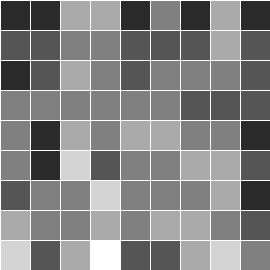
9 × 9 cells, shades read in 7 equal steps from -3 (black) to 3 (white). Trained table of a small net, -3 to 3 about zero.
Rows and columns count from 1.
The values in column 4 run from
-1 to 3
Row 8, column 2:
0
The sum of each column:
-3 -9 6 6 -4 0 -1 5 -11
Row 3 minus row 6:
-2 1 -1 1 -1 0 -1 -1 0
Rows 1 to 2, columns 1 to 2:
-2 -2 | -1 -1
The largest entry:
3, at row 9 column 4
